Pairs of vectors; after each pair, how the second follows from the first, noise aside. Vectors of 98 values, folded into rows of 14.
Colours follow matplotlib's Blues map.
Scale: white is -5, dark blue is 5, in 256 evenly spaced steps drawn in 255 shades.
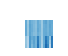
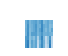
negated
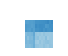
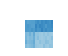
copied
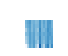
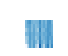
copied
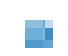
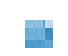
copied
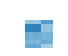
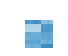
negated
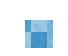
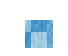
negated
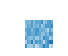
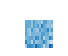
negated
